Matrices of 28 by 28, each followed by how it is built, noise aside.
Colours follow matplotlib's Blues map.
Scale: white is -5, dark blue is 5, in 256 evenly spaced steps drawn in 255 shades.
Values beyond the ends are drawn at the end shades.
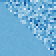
upper triangular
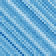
Toeplitz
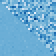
upper triangular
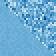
upper triangular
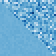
upper triangular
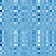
low rank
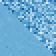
upper triangular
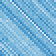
Toeplitz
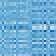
low rank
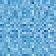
low rank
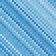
Toeplitz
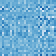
low rank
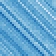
Toeplitz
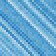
Toeplitz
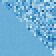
upper triangular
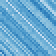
Toeplitz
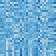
low rank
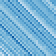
Toeplitz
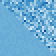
upper triangular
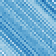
Toeplitz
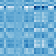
low rank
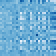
low rank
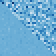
upper triangular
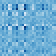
low rank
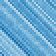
Toeplitz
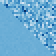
upper triangular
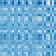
low rank
